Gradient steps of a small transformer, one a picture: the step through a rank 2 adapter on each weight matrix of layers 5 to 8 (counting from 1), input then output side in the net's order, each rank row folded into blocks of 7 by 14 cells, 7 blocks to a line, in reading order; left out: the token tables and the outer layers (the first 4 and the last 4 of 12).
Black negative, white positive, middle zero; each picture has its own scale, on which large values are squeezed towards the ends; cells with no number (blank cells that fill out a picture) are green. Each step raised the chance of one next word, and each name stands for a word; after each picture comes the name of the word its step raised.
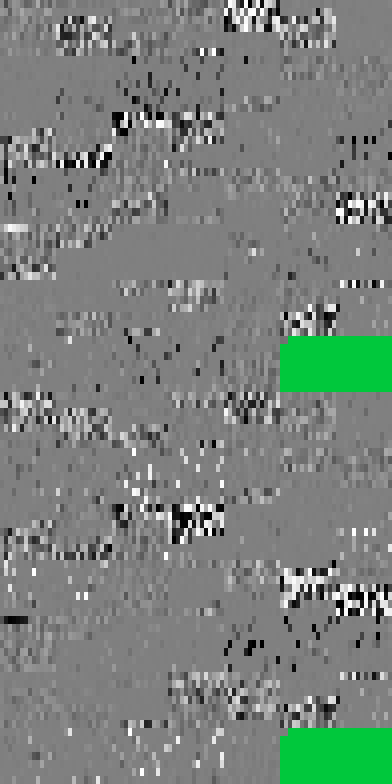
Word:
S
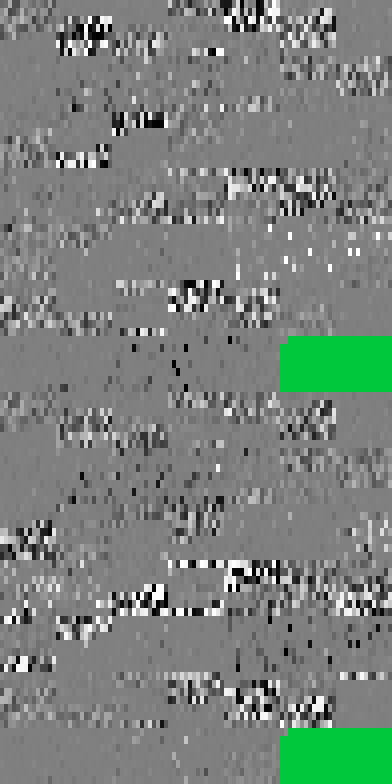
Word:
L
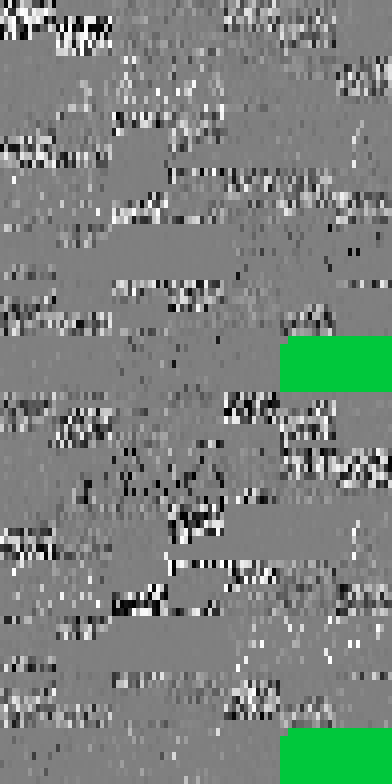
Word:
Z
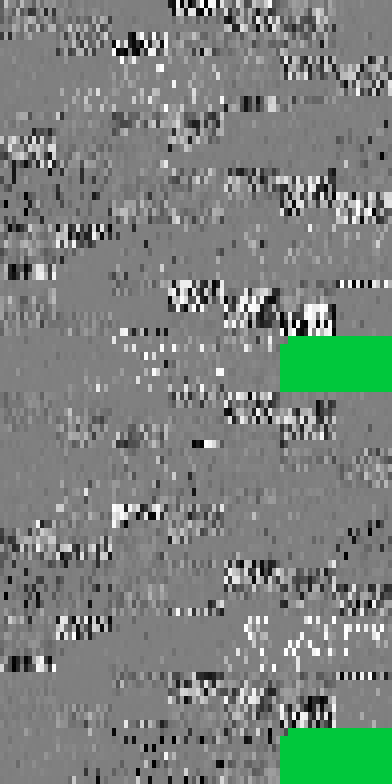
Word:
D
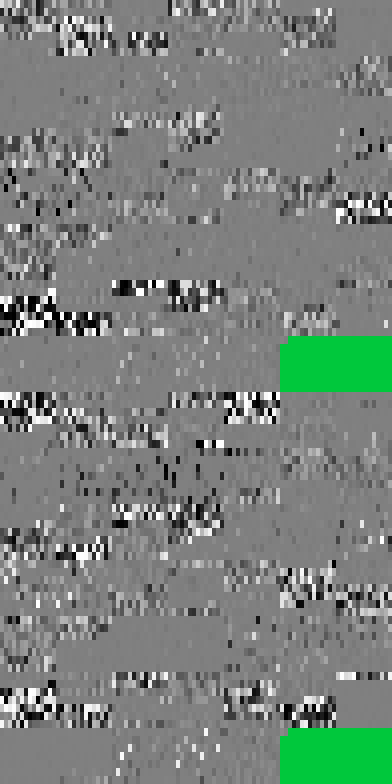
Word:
S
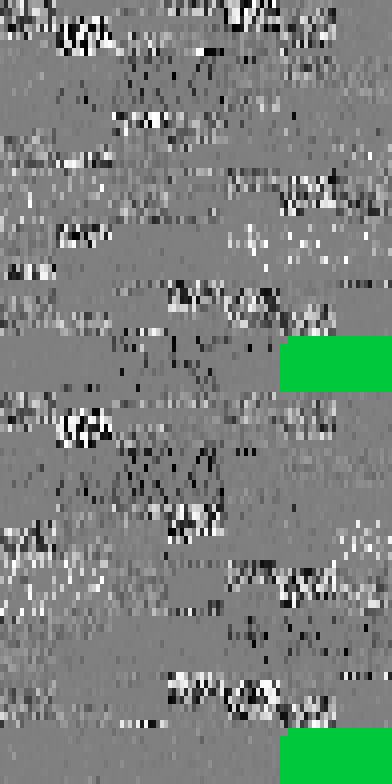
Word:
L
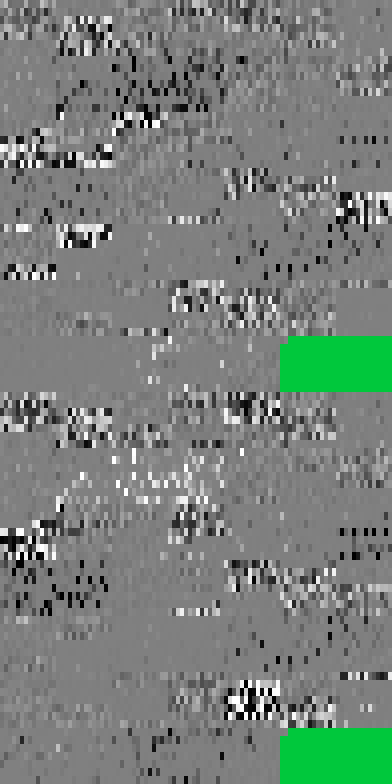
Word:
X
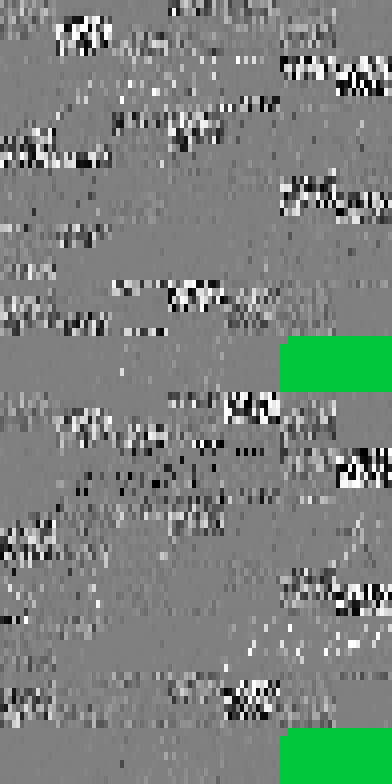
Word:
Z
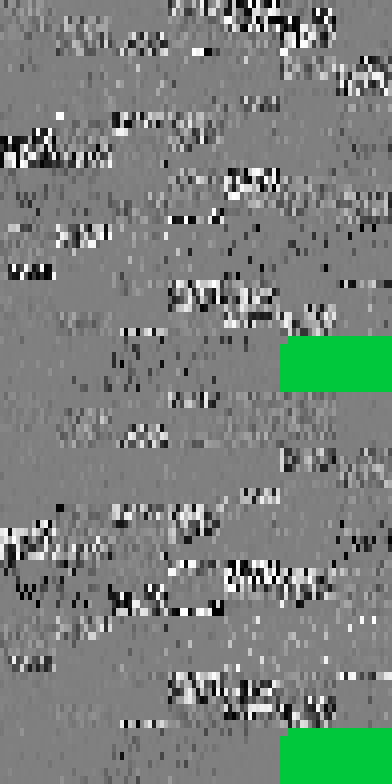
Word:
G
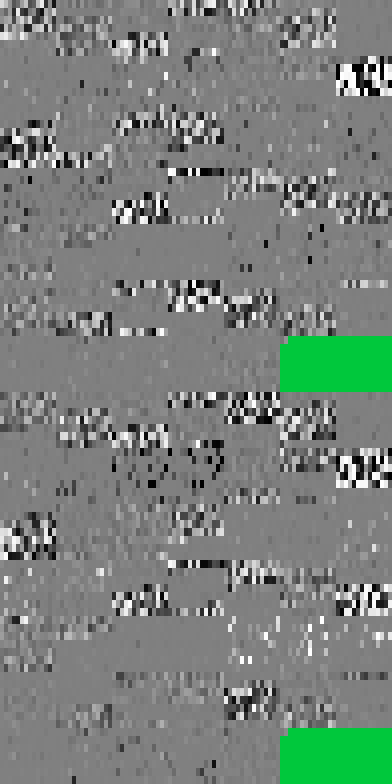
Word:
Z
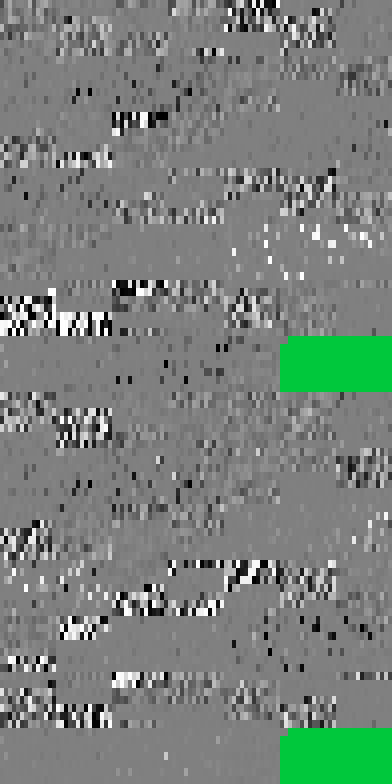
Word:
L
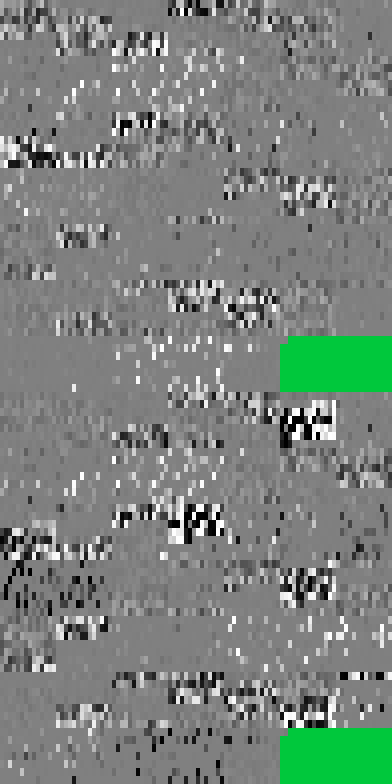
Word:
D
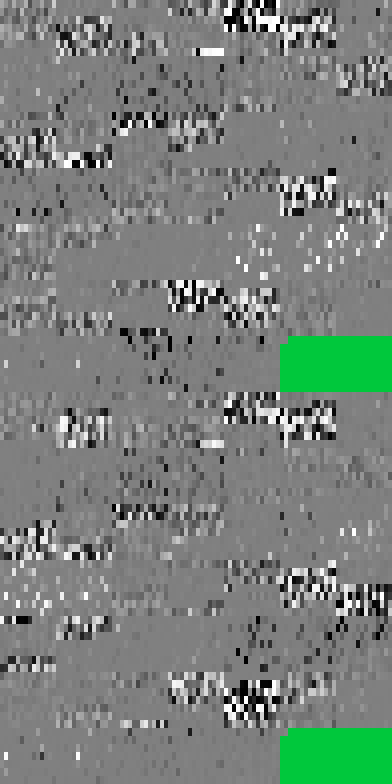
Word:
L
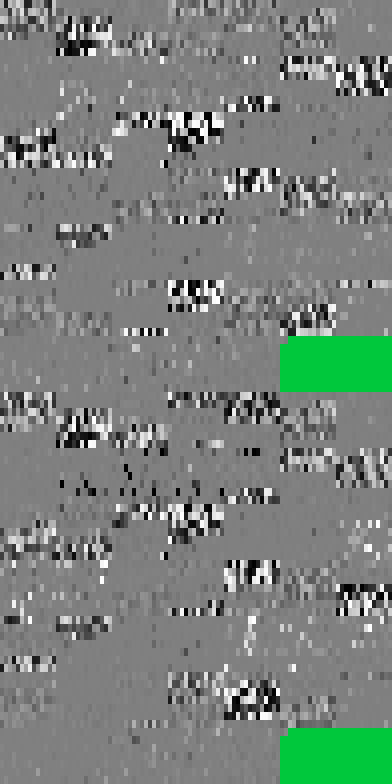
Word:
Z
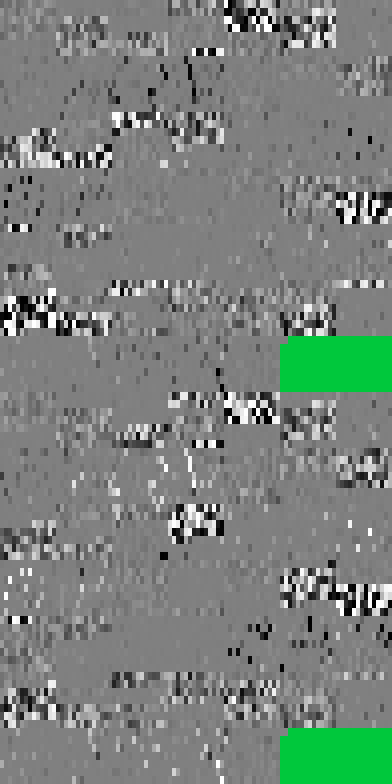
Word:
S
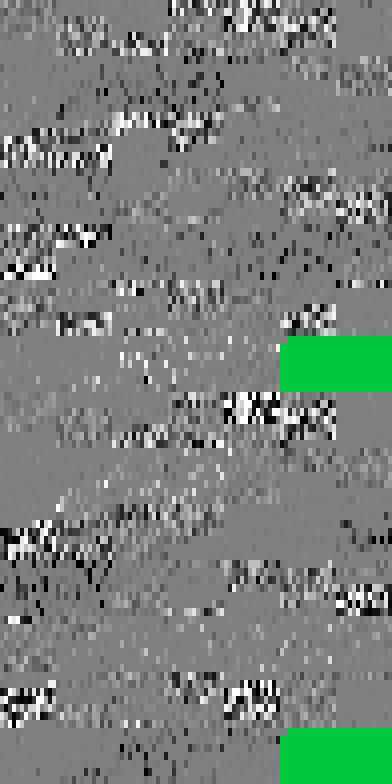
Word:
X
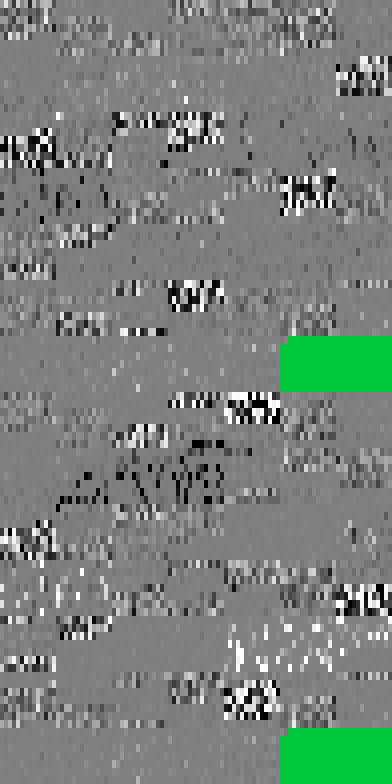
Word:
Z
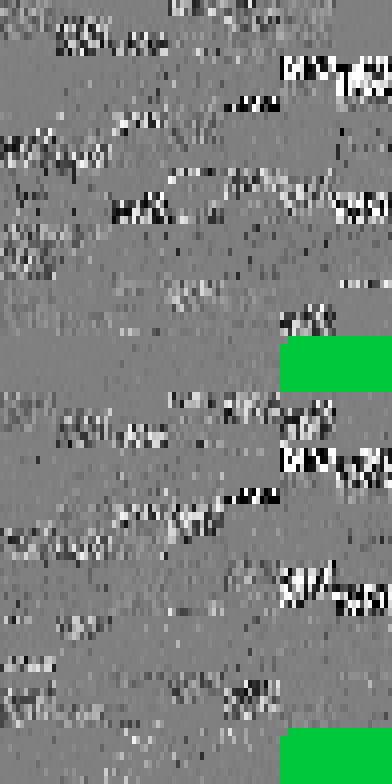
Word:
S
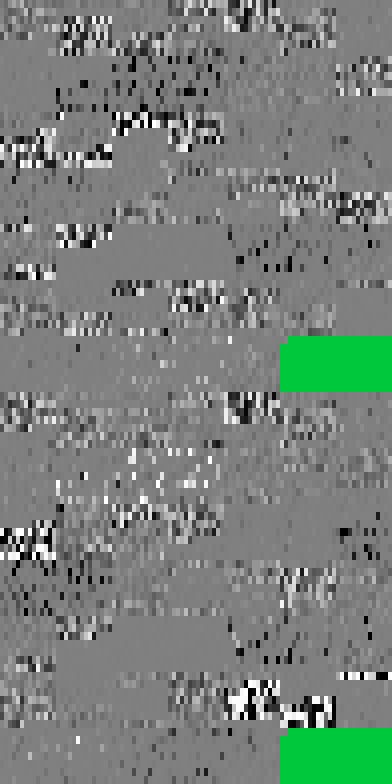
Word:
X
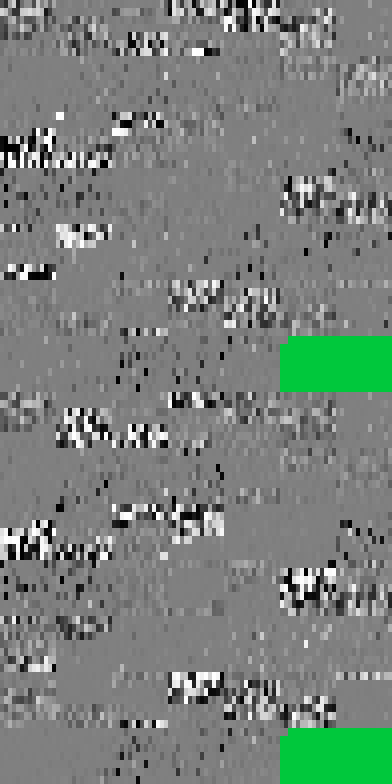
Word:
G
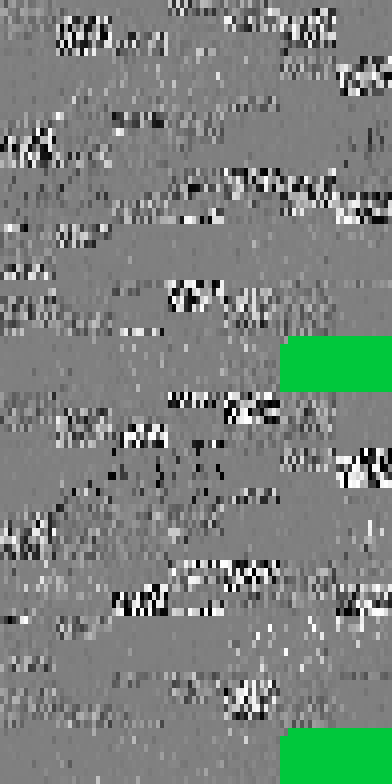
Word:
Z
